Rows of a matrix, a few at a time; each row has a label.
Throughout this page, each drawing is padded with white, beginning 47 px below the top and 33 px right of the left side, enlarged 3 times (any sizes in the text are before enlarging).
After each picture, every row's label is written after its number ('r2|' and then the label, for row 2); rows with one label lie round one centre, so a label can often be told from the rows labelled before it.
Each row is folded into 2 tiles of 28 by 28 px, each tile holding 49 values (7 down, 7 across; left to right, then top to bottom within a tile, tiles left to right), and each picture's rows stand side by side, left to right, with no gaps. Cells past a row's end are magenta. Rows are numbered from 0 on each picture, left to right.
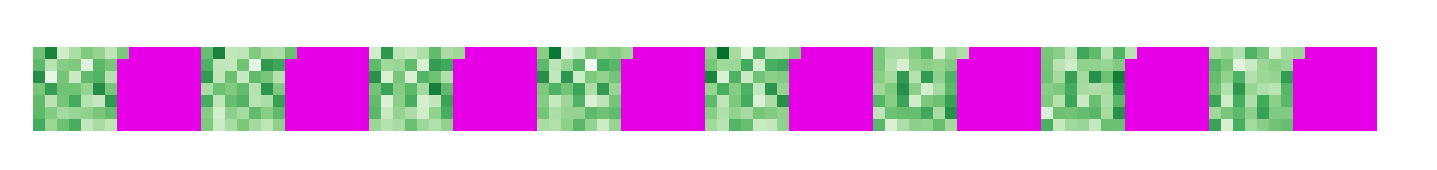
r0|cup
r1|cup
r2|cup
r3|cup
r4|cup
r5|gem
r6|gem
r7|gem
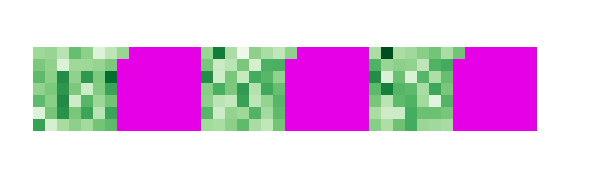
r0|gem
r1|cup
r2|cup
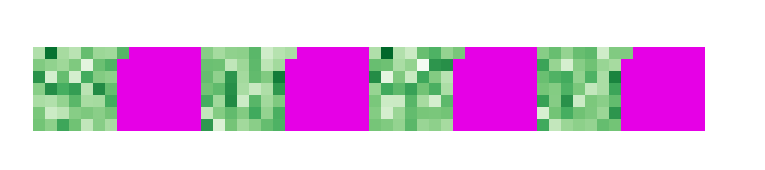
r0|cup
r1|gem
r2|cup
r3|gem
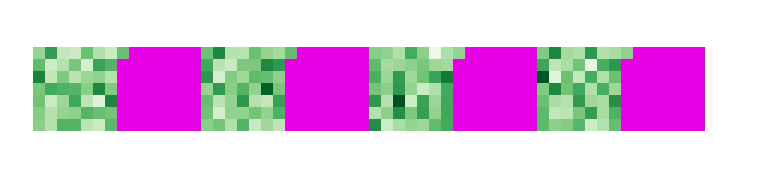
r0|cup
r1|cup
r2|gem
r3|cup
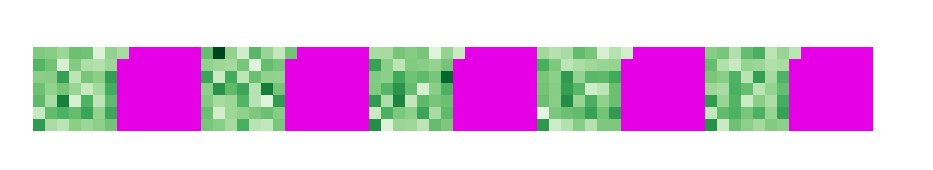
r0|gem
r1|cup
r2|gem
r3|gem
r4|gem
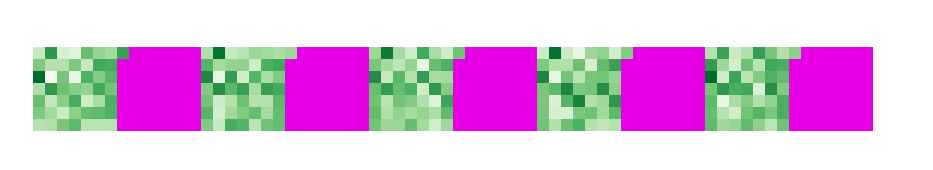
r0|cup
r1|cup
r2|cup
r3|cup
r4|cup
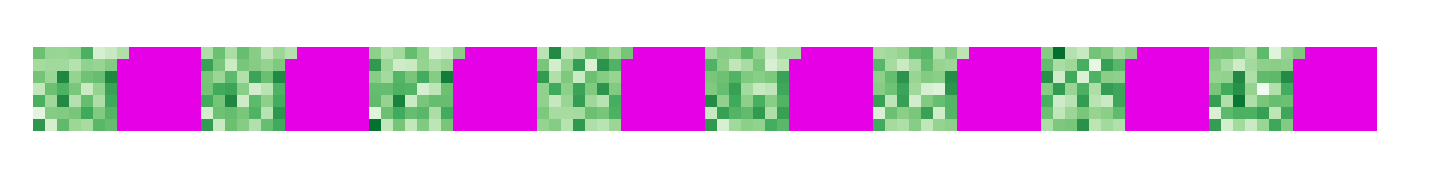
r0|gem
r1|gem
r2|gem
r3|cup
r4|gem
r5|gem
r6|cup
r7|gem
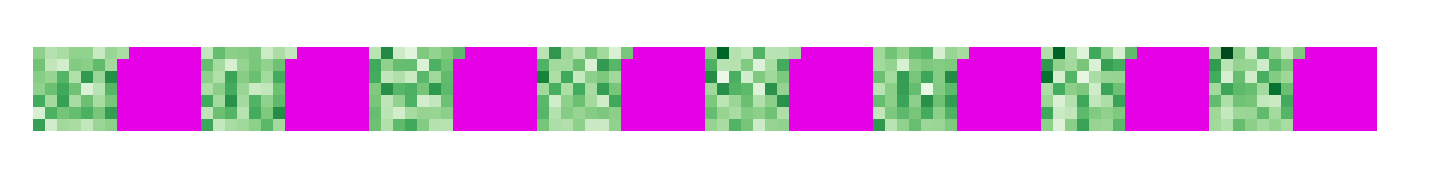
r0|gem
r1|gem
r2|cup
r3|cup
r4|cup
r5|gem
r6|cup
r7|cup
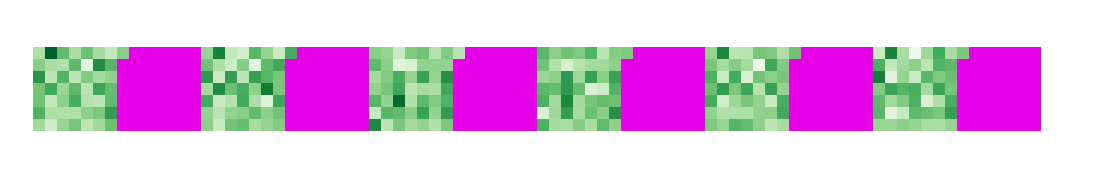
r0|cup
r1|cup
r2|gem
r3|gem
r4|cup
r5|cup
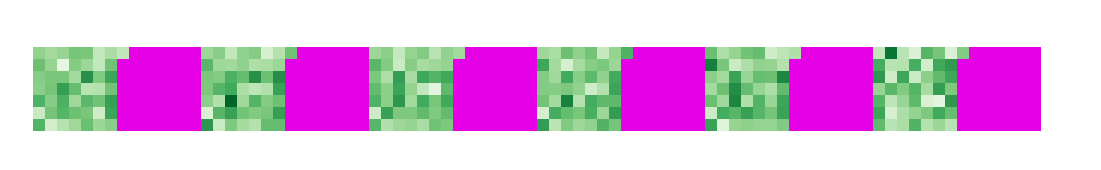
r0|gem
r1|gem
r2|gem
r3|gem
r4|gem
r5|cup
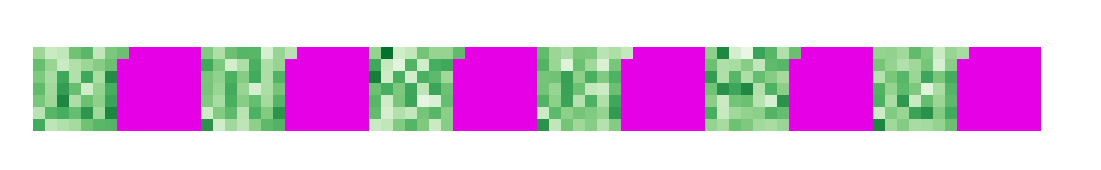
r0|gem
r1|gem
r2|cup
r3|gem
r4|cup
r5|gem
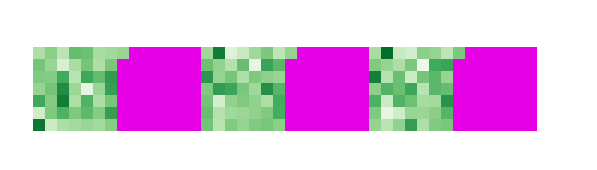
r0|gem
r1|cup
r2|cup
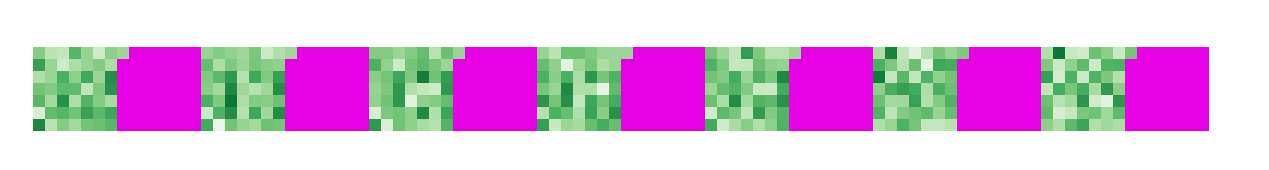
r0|gem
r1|gem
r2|gem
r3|gem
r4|gem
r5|cup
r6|cup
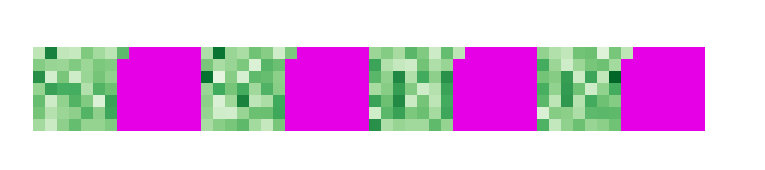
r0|cup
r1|cup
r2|gem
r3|gem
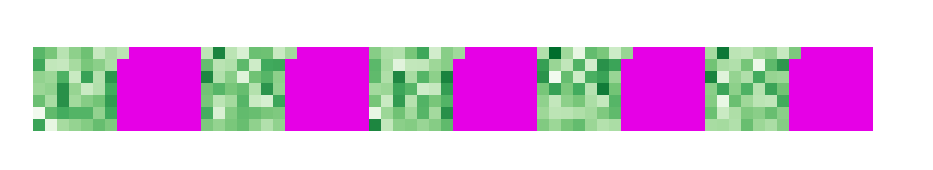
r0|gem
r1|cup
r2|gem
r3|cup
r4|cup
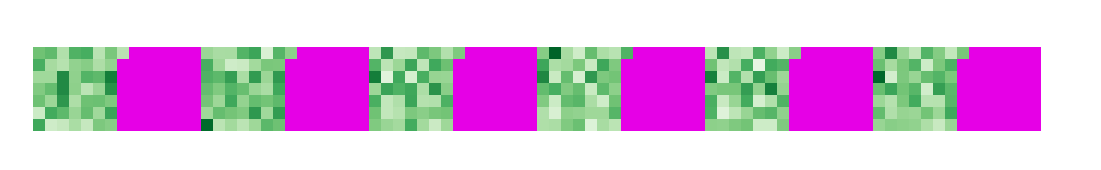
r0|gem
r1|gem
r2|cup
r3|cup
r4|cup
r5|cup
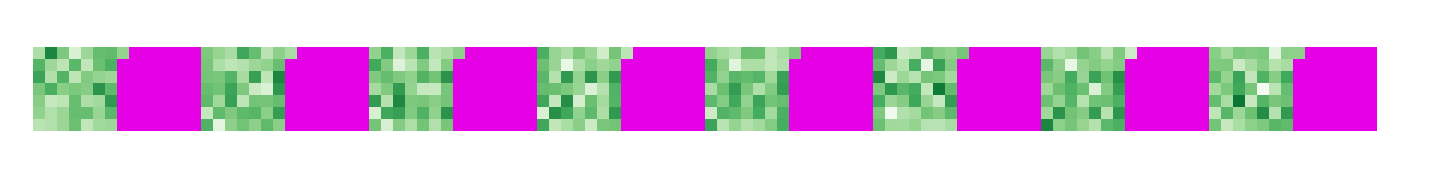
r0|cup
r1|gem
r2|gem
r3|gem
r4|gem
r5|cup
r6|gem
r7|gem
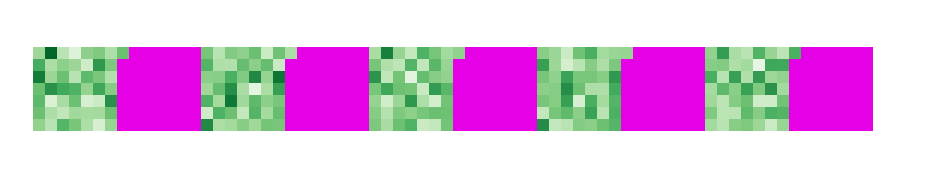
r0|cup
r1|gem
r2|cup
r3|gem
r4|cup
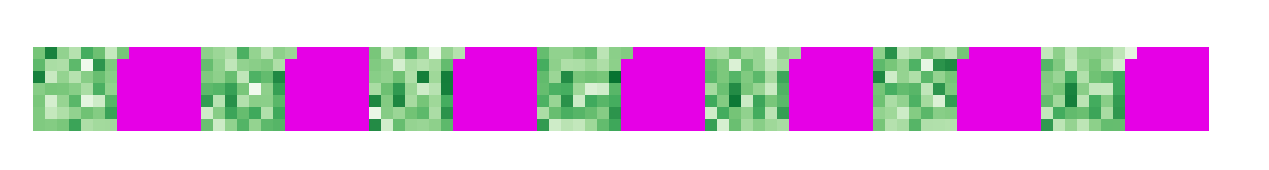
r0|cup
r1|gem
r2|gem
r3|gem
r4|gem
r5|cup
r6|gem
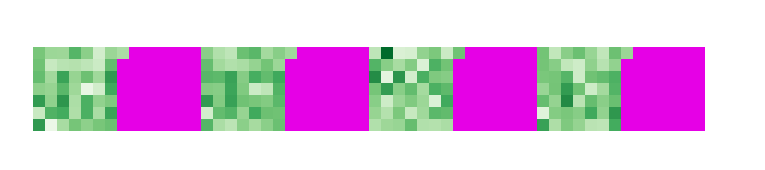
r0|gem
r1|gem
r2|cup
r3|gem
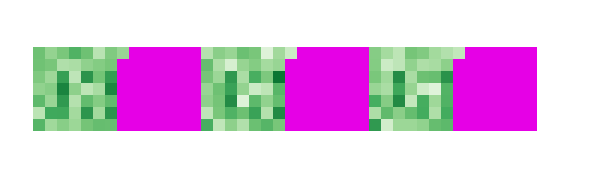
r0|gem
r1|gem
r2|gem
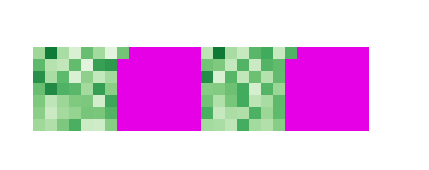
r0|cup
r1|cup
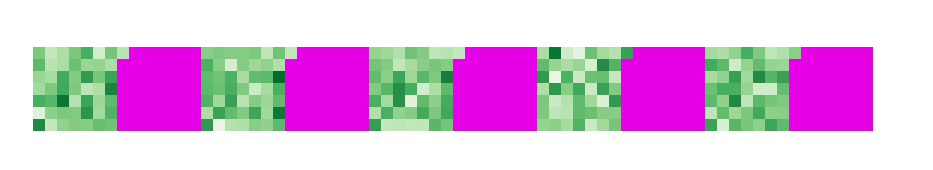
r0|gem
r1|gem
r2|gem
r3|cup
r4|gem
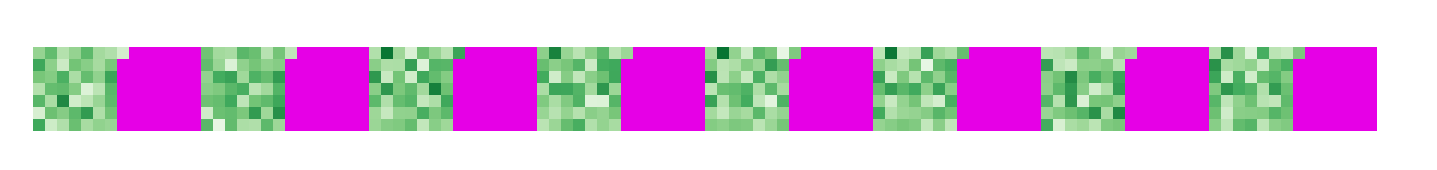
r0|gem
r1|gem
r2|cup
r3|cup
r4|cup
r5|cup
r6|gem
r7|cup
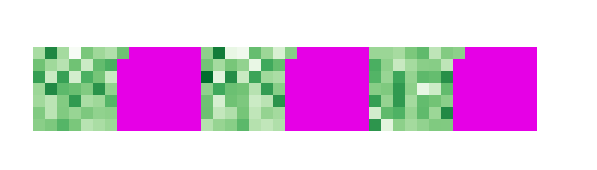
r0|cup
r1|cup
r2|gem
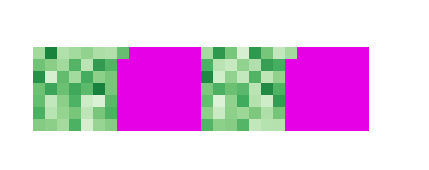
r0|cup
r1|cup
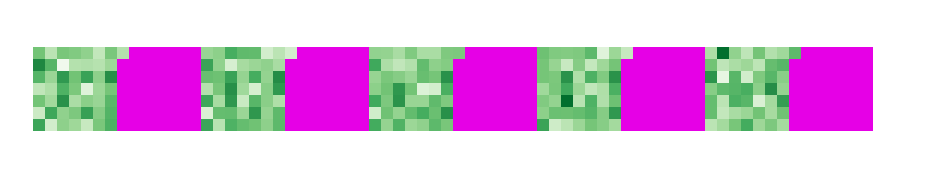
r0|gem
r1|gem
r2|gem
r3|gem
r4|cup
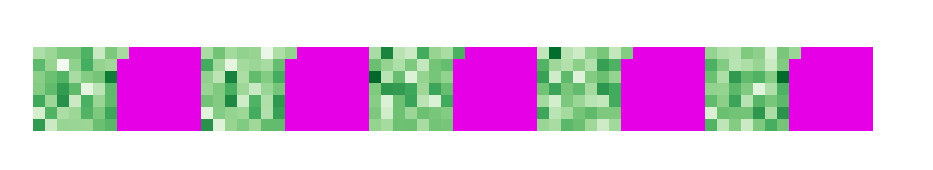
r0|gem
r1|gem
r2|cup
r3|cup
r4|gem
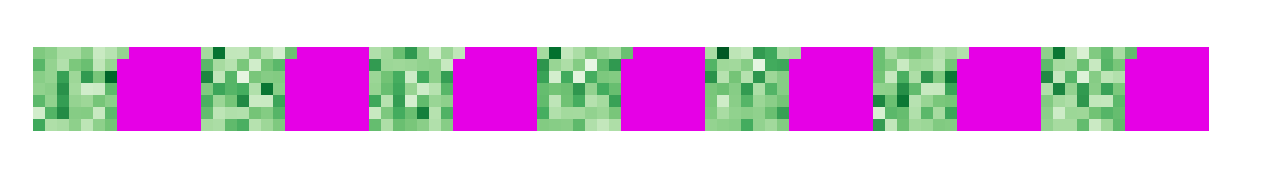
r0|gem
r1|cup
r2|gem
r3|cup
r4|cup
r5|gem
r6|cup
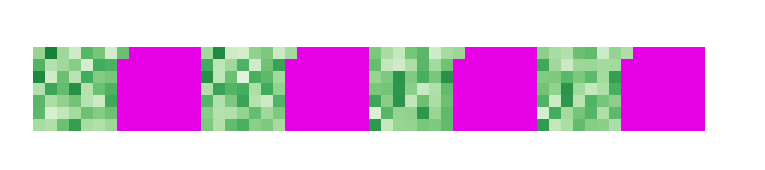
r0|cup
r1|cup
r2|gem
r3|gem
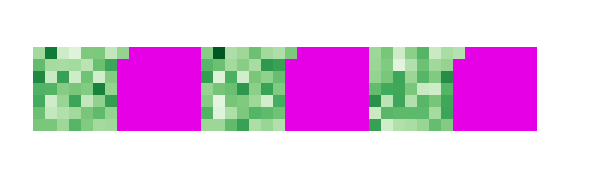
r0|cup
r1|cup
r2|gem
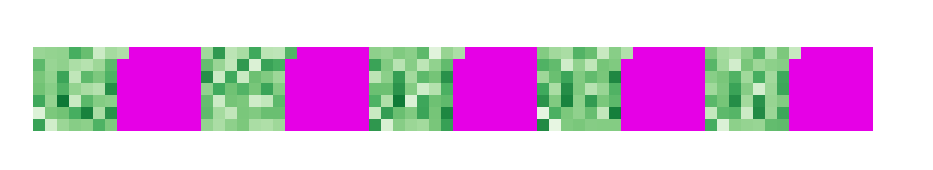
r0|gem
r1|cup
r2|gem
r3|gem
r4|gem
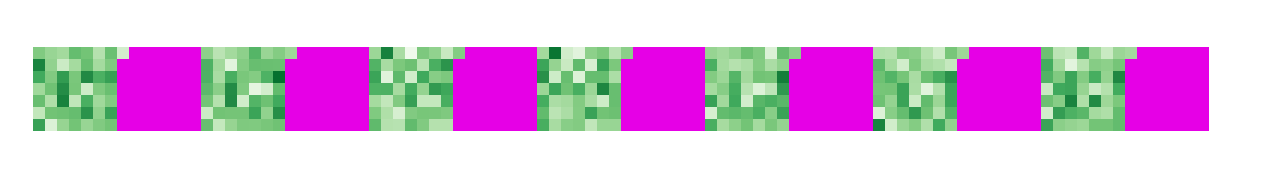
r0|gem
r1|gem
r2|cup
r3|cup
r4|gem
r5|gem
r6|gem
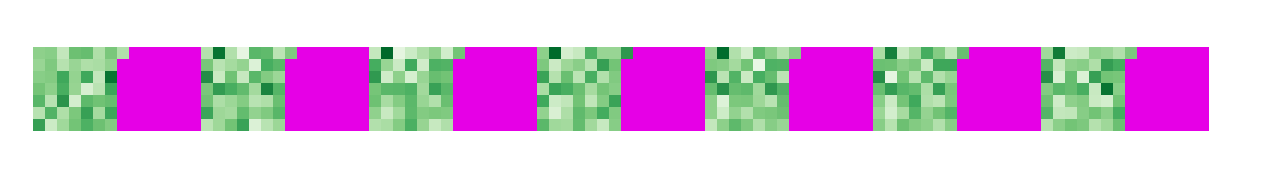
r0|gem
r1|cup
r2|cup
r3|cup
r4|cup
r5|cup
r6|cup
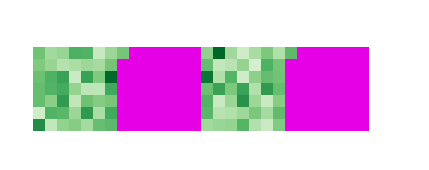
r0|gem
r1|cup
